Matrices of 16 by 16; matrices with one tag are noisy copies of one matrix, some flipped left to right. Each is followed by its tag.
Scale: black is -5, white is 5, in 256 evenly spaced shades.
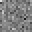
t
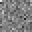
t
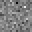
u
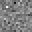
u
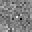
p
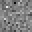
u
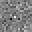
p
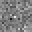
p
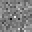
p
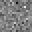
u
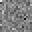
t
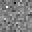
u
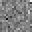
t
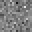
u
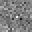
p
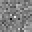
p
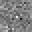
p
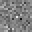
p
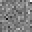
t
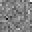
t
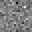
u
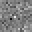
p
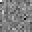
t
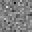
u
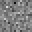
u
